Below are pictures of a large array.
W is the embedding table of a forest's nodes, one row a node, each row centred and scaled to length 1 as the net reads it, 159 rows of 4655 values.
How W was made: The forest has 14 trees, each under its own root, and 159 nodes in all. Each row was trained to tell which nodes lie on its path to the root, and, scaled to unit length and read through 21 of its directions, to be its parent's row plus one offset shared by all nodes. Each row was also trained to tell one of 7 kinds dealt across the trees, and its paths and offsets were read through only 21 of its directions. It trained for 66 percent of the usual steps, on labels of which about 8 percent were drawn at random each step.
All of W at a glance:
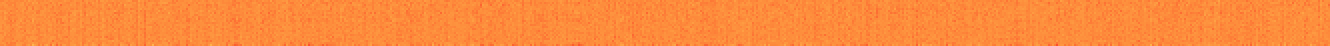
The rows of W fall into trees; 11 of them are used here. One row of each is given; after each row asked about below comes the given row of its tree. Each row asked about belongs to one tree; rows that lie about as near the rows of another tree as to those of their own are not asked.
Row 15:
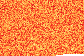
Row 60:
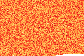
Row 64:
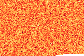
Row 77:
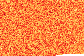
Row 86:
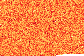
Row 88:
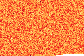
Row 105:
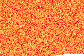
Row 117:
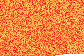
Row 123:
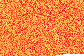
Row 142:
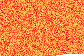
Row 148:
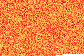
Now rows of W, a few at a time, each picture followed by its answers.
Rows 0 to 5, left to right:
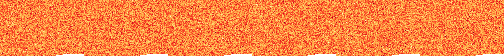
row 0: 64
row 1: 142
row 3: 60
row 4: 117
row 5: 88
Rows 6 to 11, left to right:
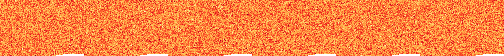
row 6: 60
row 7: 123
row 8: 117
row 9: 86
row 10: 15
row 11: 117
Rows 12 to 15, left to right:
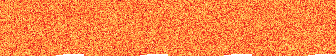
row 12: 60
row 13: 77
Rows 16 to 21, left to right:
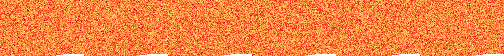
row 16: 15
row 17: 117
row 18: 88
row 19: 77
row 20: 64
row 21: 117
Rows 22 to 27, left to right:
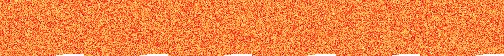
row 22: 142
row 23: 60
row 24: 123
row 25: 117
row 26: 15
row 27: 15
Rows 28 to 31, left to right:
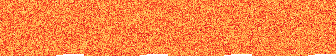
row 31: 142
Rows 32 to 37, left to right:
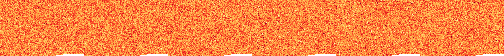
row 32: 105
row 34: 142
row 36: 77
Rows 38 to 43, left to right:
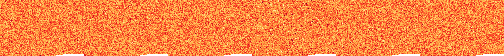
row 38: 105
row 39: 15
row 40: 123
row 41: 77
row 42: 60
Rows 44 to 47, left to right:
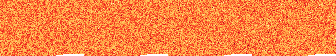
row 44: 64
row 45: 15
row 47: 105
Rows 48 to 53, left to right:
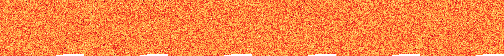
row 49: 60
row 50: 105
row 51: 105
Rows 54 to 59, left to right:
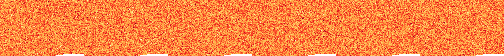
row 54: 86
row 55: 64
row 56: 142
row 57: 142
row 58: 15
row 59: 123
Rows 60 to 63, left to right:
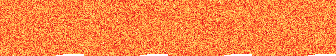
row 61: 60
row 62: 77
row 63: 88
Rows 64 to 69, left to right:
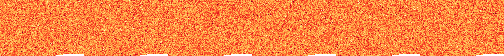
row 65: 64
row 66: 77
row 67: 15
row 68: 142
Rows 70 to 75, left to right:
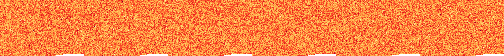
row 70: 117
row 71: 86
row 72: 86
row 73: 142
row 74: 117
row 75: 123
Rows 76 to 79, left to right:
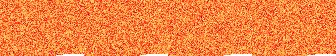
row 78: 148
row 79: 123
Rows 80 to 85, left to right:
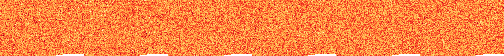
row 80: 88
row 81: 77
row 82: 123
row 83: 77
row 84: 123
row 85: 123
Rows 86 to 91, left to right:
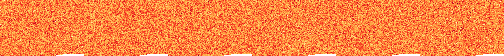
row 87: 117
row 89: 15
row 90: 64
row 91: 117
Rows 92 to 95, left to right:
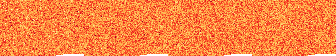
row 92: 15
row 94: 60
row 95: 117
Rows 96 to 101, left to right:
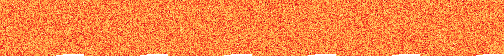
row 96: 15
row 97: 86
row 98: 60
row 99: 60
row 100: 123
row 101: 77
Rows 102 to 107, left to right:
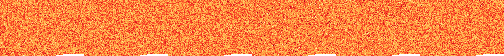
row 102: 15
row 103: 105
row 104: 123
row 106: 86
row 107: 105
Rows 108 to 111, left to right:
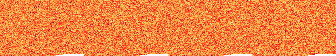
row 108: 117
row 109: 88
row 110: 123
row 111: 123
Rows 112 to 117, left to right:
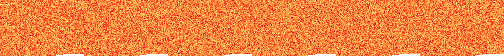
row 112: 15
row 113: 88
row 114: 86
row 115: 123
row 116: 88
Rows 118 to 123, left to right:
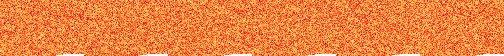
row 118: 64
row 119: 117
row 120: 142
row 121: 60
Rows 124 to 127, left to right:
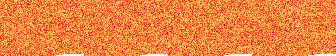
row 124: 77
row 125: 86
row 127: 88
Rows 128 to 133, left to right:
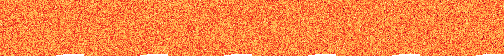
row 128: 15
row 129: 77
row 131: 86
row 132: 86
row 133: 60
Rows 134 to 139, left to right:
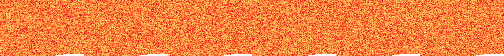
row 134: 117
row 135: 60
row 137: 86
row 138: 86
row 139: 117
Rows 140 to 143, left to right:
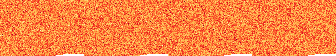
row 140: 86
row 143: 142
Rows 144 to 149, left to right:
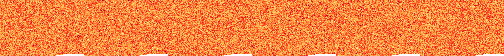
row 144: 123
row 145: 123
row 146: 77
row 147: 15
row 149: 117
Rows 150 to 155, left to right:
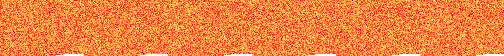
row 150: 77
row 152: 77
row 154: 15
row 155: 64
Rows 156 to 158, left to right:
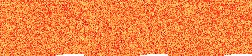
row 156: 77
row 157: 88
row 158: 77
